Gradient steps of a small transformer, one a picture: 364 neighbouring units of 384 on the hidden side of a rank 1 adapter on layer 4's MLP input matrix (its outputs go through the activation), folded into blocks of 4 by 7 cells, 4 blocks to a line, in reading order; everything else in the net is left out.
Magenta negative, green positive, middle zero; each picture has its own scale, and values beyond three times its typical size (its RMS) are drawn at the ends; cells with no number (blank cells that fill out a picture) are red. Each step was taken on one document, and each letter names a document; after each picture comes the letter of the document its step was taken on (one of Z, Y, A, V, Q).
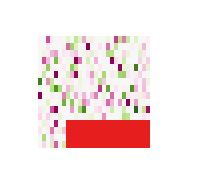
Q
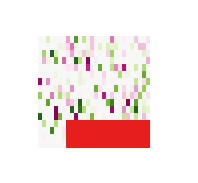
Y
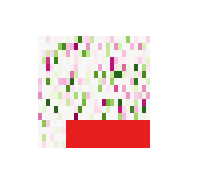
Q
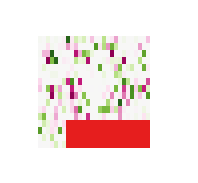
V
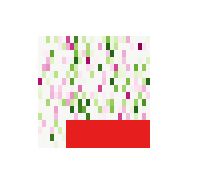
Y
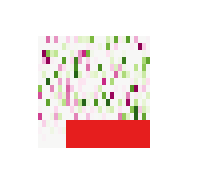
Y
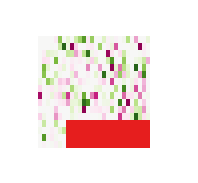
Q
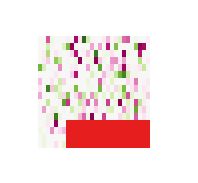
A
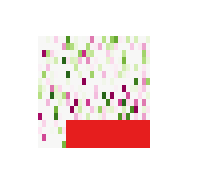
Y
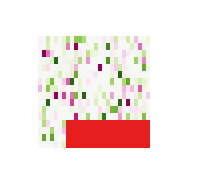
V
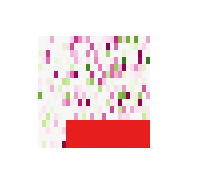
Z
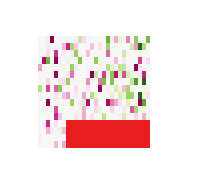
Z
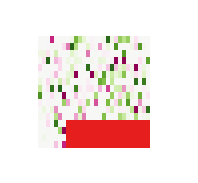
Z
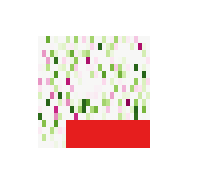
Y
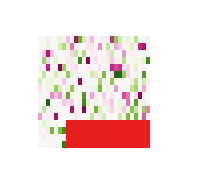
Q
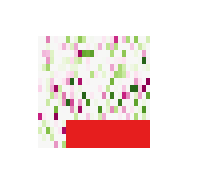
V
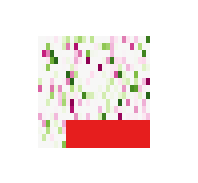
V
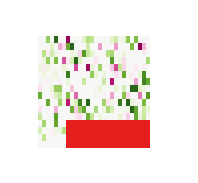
Y
